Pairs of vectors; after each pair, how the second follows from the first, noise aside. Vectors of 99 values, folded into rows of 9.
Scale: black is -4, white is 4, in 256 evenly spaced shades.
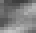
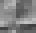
wrapped around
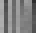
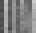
negated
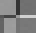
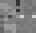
partly zeroed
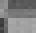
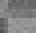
shrunk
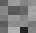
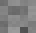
shrunk
